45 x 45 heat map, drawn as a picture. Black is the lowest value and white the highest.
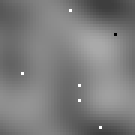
Overall the values sit about 50% of the way up the scale. No single row or column stands out from its neighbours. Six lone cells stand out: five far higher and one far lower than their neighbours. The distribution is heavy-tailed on both sides. There is no overall slope.
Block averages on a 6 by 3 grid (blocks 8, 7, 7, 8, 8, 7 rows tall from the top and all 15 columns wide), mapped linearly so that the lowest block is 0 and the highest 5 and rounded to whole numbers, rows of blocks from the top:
230
354
345
335
535
421
